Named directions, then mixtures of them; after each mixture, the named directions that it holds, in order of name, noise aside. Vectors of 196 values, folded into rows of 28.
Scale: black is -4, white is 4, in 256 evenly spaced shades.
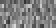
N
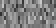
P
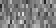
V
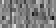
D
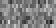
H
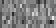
D, H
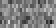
H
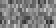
H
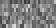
H, N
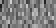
D, V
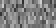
P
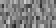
N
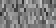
P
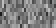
H, P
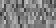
P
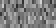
P
